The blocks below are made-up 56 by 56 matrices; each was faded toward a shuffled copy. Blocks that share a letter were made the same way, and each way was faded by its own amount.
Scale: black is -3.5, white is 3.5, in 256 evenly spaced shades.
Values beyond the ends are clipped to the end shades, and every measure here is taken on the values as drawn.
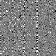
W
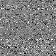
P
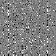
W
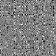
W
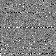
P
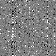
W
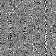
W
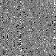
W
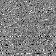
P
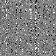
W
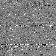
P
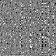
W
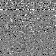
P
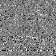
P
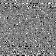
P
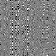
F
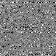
P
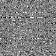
P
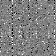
W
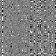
F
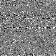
P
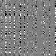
F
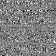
P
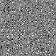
W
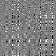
F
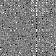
W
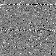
P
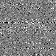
P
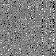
W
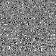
P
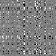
F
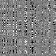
F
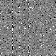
W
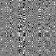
F
